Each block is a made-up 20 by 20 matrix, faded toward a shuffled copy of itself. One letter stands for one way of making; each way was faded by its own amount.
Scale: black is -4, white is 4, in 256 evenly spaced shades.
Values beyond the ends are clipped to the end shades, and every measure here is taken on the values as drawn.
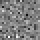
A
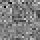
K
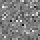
K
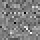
K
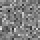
K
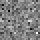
K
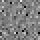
K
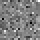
K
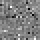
A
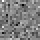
K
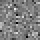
K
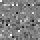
A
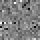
A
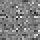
K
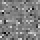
A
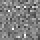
K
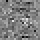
K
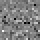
A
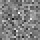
K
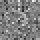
K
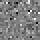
K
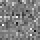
K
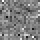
A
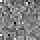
A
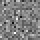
K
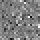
K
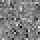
A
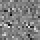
K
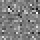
A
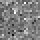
K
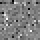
A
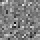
A
